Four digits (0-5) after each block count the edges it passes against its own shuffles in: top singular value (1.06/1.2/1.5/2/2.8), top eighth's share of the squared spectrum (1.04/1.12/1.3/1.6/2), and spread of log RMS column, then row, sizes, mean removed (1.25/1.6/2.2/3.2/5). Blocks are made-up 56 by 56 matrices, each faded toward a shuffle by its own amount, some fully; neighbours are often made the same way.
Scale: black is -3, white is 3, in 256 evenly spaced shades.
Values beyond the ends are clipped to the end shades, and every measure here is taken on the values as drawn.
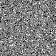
0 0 0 0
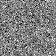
0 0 0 0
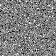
0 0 0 0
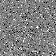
2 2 0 0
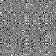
4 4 2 2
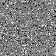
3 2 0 1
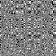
4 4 3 2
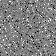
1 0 0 0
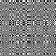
5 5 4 4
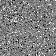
2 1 0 0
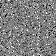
0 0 0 0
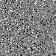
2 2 0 0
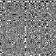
4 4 2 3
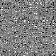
3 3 2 2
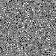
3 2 1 1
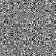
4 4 2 2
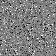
0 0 0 0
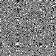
3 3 2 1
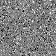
0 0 0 0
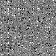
3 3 1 1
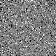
2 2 1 0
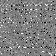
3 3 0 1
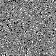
0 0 0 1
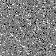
2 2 0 0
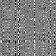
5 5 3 2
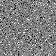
2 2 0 0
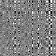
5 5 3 2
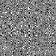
3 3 2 1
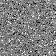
2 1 0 0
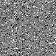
3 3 2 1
